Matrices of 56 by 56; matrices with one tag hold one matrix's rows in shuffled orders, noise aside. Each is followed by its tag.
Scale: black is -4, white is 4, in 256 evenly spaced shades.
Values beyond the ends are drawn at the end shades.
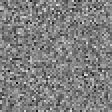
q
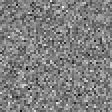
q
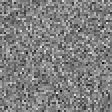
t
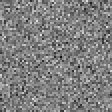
t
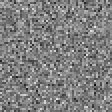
q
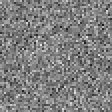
t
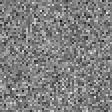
t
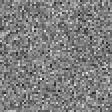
t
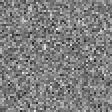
q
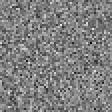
q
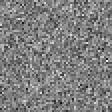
t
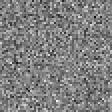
q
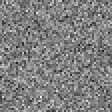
t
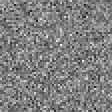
q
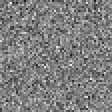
q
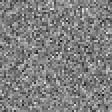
t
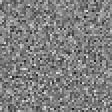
q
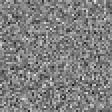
q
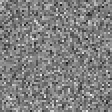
t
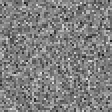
t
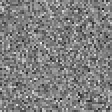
t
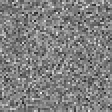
t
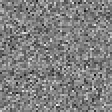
q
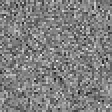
t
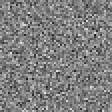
q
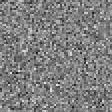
q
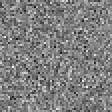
q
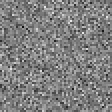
t
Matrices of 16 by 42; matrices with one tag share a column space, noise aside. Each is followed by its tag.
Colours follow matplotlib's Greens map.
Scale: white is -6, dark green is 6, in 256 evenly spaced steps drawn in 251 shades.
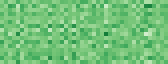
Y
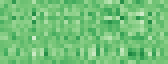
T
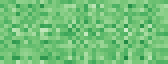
Y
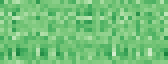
T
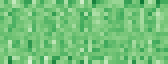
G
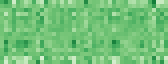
G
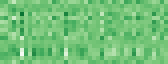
T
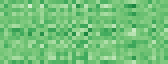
Y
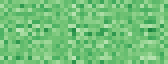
Y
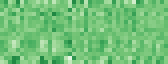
G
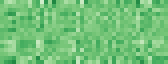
G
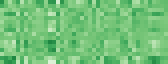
G
